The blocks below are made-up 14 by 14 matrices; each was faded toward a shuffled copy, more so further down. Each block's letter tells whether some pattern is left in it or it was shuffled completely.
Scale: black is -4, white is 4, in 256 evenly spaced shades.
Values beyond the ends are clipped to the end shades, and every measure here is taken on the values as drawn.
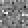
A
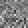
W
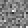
A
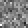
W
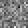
A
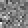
A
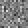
W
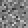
A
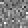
A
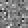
A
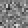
A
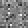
W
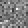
A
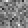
A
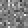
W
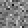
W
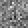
A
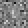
W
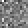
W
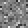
A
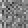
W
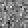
A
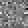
W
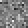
A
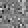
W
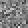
A
